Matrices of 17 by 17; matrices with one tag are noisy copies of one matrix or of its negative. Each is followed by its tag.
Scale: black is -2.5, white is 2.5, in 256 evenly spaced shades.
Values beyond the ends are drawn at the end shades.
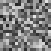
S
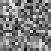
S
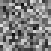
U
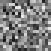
U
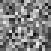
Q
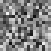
Q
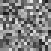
S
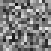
U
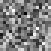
Q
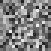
Q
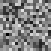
S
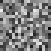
Q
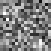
S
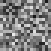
S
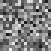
S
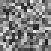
U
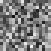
Q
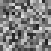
U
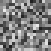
U
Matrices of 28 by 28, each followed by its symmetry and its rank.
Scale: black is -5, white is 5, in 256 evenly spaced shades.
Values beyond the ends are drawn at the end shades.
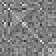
symmetric, rank five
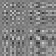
symmetric, rank two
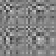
symmetric, rank two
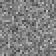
neither, full rank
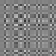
symmetric, rank one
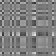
symmetric, rank one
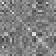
symmetric, rank five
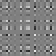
symmetric, rank one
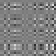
neither, rank one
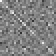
symmetric, rank five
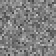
neither, full rank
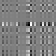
neither, rank one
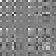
symmetric, rank two
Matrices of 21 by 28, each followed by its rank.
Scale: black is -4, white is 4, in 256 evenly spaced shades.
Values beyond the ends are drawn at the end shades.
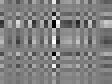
one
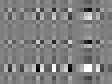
one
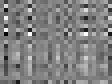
two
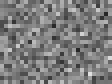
full rank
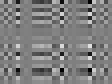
one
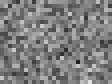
full rank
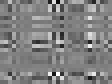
two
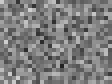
full rank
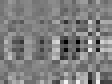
two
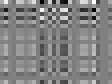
one
